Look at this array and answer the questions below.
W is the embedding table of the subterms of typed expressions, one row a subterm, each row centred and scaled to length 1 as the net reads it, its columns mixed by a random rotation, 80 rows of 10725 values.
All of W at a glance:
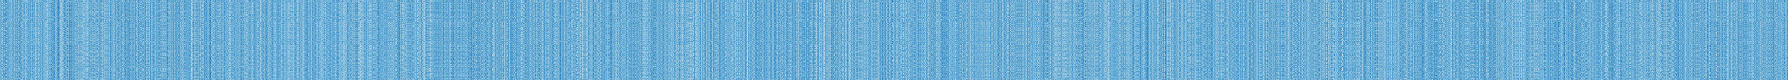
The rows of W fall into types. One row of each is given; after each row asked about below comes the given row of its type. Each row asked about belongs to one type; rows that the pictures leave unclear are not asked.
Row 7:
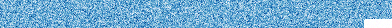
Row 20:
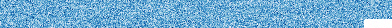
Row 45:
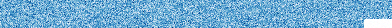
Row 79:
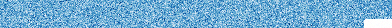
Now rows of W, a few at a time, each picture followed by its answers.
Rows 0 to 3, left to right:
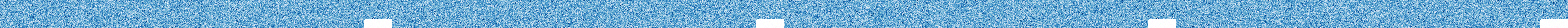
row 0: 20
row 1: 20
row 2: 79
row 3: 7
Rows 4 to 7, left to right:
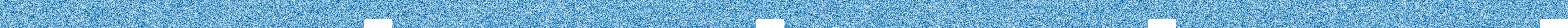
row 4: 79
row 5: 45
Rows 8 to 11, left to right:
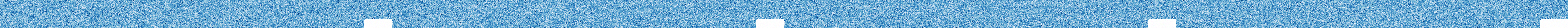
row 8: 79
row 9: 45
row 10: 20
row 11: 79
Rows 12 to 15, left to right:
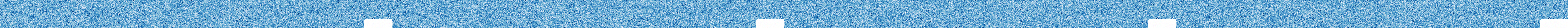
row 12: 79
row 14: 20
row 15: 20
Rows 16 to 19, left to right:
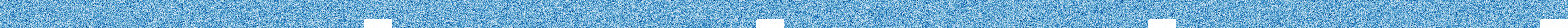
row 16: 45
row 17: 7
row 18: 79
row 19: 20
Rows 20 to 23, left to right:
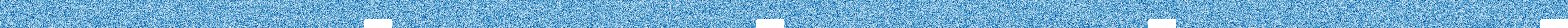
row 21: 20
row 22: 45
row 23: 7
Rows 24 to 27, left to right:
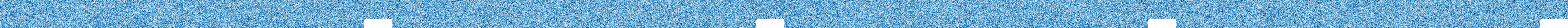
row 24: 45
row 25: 79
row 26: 45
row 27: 79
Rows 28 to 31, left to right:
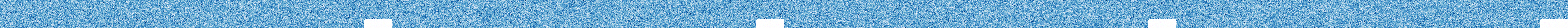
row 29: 79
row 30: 7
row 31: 45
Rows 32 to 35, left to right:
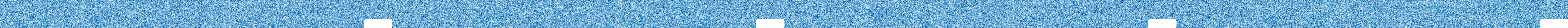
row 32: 20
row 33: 7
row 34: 79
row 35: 20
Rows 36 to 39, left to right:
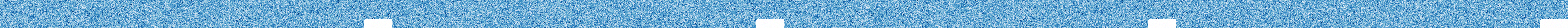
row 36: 79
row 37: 45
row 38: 79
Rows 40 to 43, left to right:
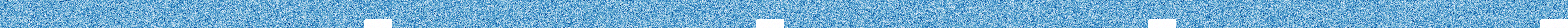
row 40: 79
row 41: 20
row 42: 7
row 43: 20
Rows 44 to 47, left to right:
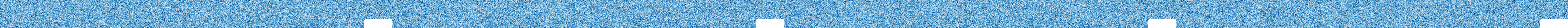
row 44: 7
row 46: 45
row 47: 79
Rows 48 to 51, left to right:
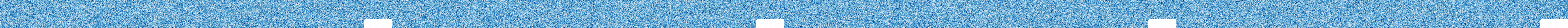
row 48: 45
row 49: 20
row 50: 7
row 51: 79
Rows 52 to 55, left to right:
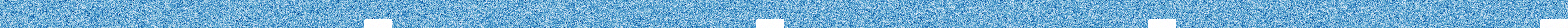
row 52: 79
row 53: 45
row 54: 7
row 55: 7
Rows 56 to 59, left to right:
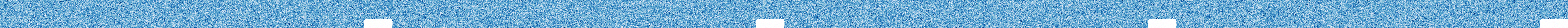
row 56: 79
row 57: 20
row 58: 20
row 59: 79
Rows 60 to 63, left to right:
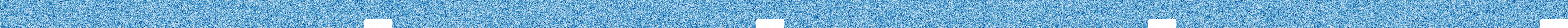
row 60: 79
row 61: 45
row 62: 20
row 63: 79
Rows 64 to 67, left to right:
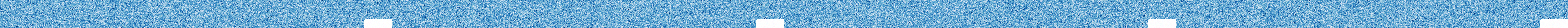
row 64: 7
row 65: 20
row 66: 45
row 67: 79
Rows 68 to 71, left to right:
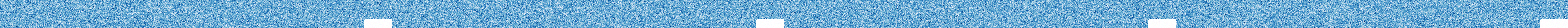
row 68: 7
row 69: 7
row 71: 45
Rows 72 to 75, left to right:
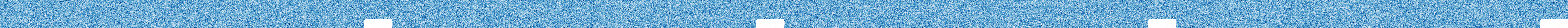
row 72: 79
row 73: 20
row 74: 20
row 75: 45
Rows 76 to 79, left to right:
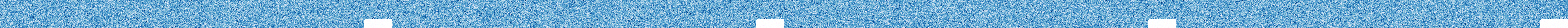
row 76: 20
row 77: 79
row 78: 7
